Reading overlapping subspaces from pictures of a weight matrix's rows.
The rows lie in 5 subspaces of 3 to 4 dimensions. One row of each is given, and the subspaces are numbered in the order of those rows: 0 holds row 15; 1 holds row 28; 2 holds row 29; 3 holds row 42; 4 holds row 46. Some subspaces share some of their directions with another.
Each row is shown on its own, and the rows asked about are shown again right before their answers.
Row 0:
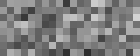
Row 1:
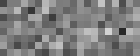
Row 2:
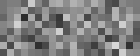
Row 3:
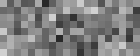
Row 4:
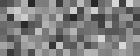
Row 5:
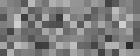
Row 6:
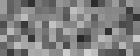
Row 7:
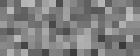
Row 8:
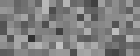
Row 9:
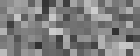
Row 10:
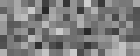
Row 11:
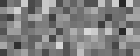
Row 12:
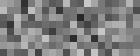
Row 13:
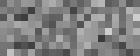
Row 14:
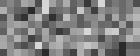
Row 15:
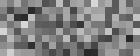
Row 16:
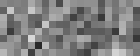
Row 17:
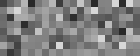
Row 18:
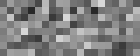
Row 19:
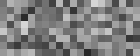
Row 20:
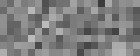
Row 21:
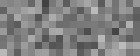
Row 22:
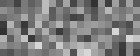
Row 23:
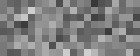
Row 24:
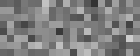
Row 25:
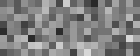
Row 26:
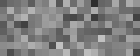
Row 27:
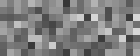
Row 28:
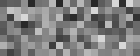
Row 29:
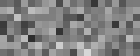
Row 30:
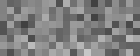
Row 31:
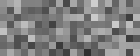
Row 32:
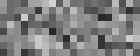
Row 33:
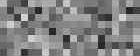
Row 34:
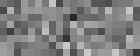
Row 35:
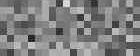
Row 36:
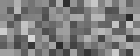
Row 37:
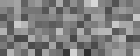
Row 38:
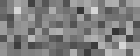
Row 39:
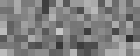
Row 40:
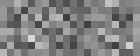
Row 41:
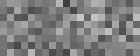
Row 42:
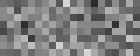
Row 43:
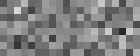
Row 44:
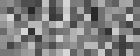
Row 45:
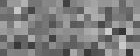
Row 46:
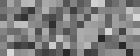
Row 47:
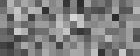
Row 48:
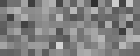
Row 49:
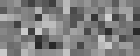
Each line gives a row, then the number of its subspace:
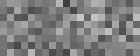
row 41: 4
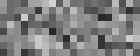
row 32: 2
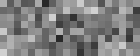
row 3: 0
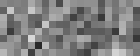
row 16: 4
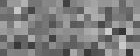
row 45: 1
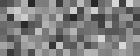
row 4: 1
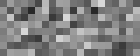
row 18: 2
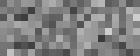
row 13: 4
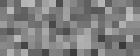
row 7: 4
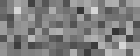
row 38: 1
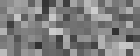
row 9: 2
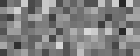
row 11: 1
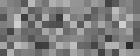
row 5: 3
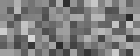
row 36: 3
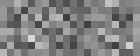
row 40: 3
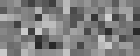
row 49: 2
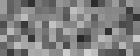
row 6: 4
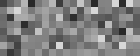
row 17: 1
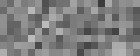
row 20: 4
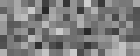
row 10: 0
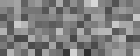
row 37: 3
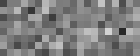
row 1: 1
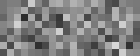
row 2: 3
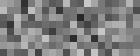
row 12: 3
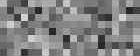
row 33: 2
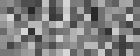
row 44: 2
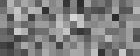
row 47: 0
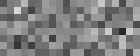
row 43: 1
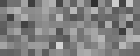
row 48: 1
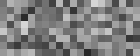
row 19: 2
